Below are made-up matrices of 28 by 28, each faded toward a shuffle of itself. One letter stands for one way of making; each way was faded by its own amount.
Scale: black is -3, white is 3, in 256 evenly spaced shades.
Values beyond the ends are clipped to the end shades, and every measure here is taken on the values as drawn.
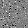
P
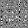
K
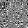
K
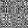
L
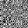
L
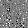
P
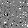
P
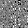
K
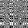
L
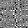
K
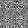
L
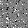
P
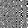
K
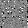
P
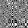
L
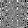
K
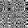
L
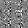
K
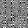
K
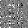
K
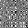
L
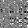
K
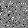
P
